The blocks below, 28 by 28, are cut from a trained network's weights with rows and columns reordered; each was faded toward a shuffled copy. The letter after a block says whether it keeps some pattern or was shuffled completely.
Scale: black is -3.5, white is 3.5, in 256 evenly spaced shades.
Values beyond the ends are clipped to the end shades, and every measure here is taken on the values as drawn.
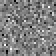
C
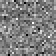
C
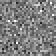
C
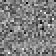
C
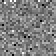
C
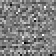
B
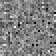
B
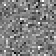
B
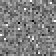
C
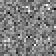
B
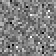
C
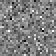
C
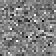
B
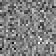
C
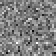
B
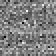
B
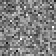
C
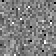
C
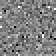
B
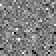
C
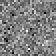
C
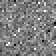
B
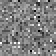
B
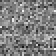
B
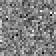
C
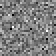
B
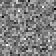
C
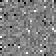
B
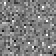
C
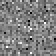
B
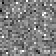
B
